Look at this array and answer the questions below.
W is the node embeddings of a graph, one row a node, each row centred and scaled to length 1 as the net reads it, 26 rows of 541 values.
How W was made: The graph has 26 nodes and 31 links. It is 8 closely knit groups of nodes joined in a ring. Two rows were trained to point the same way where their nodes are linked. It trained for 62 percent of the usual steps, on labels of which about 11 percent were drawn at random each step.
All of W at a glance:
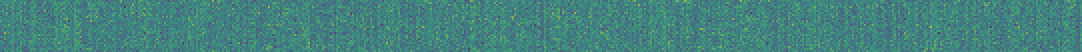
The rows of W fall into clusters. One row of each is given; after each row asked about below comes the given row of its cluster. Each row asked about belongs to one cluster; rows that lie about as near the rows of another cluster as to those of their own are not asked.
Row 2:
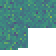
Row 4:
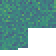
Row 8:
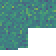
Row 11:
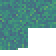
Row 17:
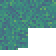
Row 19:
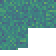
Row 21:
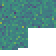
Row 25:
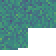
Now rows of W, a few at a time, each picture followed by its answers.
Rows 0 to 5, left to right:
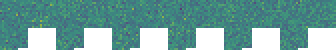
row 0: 19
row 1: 21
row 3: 25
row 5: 11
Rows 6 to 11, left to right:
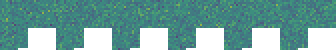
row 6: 4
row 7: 25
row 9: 2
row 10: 8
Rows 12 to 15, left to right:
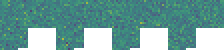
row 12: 17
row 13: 19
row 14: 4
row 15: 2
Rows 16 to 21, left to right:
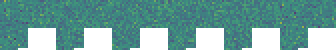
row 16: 21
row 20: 11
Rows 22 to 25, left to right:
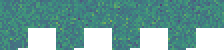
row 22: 11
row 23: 4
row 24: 17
